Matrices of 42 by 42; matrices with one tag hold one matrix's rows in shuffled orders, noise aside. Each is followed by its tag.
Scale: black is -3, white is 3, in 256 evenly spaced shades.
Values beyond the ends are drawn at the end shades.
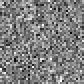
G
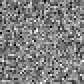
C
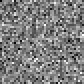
C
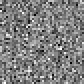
G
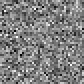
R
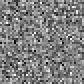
R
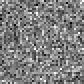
C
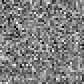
R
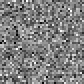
R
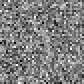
R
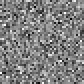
G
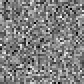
G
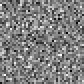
G
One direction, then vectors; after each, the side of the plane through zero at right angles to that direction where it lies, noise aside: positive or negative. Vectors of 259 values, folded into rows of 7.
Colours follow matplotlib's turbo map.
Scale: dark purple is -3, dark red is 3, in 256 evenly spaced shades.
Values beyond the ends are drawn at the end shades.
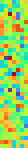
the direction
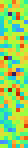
negative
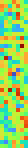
negative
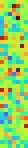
negative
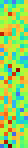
positive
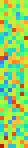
positive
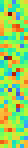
positive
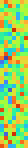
positive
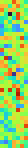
negative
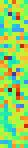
negative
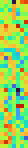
positive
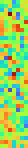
positive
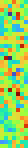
negative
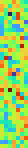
negative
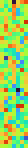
positive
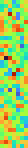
positive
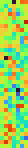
positive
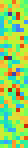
negative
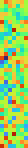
positive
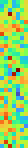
positive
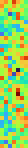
negative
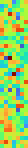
positive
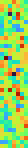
negative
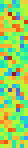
positive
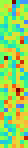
negative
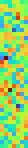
negative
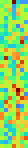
negative
